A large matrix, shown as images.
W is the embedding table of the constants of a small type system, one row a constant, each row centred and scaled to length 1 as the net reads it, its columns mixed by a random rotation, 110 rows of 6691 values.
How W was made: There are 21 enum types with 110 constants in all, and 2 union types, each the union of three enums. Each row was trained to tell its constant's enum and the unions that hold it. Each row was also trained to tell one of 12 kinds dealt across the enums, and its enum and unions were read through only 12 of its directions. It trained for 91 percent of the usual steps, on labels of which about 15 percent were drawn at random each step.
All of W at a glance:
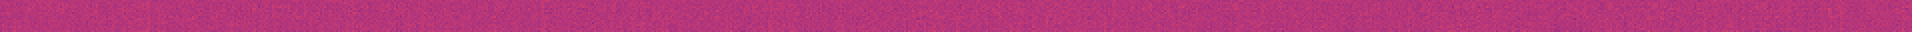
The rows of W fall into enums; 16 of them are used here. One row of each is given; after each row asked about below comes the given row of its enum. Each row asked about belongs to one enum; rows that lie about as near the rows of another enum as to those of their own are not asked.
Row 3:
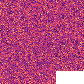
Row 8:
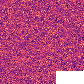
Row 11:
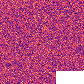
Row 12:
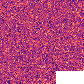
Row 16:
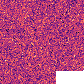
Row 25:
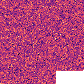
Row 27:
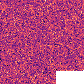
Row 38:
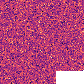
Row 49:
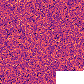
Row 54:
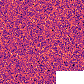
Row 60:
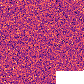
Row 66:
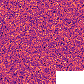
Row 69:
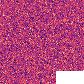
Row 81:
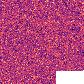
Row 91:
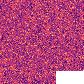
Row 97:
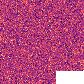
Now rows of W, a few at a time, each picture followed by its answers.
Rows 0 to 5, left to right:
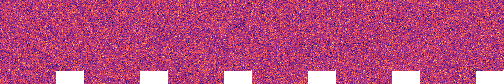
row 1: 54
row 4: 97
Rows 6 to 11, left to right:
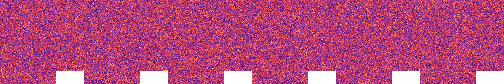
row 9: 91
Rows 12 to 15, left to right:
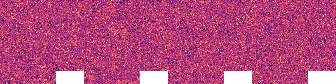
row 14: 16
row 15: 69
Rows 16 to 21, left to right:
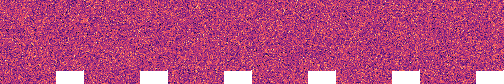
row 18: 69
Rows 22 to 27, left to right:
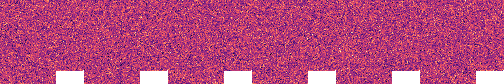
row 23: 3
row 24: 12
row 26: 11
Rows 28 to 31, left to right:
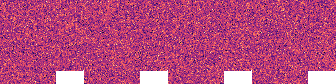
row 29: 11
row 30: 38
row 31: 97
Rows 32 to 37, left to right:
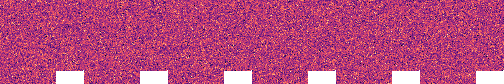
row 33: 11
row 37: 38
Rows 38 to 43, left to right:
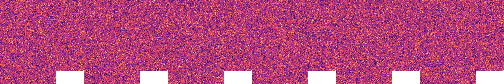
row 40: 3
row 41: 12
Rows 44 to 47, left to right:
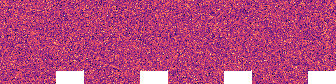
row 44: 12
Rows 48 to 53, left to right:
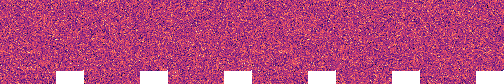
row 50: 69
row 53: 54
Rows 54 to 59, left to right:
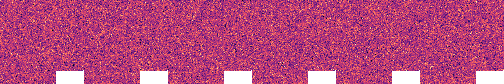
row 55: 66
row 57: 3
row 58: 54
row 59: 3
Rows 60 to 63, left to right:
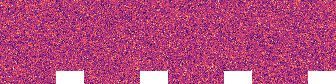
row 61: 69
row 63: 66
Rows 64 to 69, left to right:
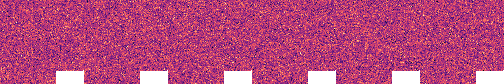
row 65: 91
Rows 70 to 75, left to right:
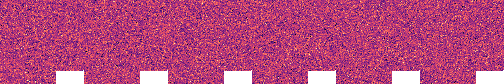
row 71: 38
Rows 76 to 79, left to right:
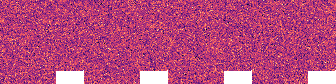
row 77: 66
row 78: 8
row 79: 12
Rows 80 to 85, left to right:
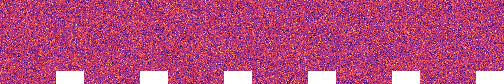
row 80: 38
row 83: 16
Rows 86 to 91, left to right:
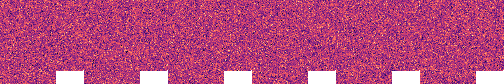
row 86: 66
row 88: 54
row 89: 66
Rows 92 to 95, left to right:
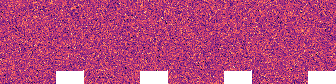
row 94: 3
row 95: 54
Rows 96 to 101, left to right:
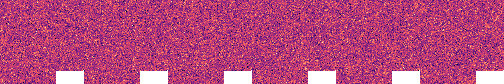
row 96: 11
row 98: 11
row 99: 69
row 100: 38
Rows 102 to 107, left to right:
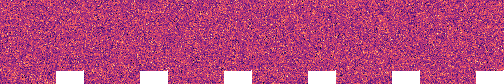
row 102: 12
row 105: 60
